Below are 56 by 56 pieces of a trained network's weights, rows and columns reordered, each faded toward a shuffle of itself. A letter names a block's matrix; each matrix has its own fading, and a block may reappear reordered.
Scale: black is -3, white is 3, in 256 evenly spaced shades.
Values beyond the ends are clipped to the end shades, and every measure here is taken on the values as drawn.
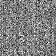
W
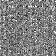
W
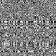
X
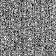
W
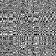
X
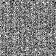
W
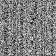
W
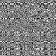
X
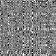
X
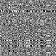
X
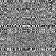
X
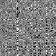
X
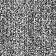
W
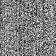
W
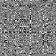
X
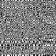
X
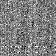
W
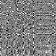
X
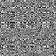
X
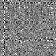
X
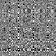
X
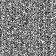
W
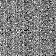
W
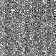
W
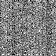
W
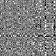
X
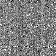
W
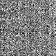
W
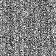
W
